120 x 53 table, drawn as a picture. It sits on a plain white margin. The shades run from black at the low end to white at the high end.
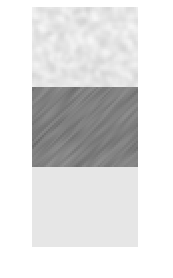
The table splits into 3 rows of 1 panel. Panel 1,1: very high, blotchy, faint in contrast. Panel 2,1: middling, slanting up to the right, faint in contrast. Panel 3,1: very high, flat.
